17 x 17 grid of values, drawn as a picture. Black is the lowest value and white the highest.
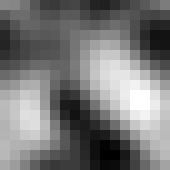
Stripes: none. Ninth with the highest average: middle right. Lone odd cells: none. Ninth with the lowest average: bottom middle. Calmest part: top left.
